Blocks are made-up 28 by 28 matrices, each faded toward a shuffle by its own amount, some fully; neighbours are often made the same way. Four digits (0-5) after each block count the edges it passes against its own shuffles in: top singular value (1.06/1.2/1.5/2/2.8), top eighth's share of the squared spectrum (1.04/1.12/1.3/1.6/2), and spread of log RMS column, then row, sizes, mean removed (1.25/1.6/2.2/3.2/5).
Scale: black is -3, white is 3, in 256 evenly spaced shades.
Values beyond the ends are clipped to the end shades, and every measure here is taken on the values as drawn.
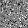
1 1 0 0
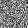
0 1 0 0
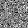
2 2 0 1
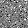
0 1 0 0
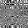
3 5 2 3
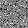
0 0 0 0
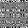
3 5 2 3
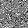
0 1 0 0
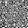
3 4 1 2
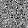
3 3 1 1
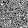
0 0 0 0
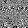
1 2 0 2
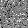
0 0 0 0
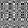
4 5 3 3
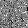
2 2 0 0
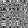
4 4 2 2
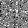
2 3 1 0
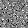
0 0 0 0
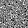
0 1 0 0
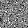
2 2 0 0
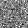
1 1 0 0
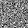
1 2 0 0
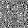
2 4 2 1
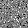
0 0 0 0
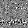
2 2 0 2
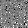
1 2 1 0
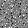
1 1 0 0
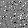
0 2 1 1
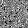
1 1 0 0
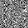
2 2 2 0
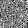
1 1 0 0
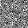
1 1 2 0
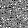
1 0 0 0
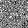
0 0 1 0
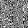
1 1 2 0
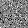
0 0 0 0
